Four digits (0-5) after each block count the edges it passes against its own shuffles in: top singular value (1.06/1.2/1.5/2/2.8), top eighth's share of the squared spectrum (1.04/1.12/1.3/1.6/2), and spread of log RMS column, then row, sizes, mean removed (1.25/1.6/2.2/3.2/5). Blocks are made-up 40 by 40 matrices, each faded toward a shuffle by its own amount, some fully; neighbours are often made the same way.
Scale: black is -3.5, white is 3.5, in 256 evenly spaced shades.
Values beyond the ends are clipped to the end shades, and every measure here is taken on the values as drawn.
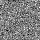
0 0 0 0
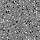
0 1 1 0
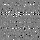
3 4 0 2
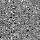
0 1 2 0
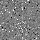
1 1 0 0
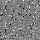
1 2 1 0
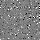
2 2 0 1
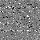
1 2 0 2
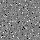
0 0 0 0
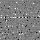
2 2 0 1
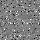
1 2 0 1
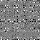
2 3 2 3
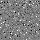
0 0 0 1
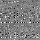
2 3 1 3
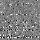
2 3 1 3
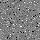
0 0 0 0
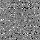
2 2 1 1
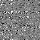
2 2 1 3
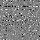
2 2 1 2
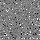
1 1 0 1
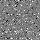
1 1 0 1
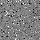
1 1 0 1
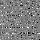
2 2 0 2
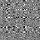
3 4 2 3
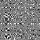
3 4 2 2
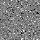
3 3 1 1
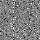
3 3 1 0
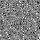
2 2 0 0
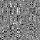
4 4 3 1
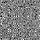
3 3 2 1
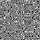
3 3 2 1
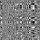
4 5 3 3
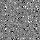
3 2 1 1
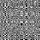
4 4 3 2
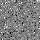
2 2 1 0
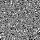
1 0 0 0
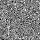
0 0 0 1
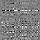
4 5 2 3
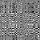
4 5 3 3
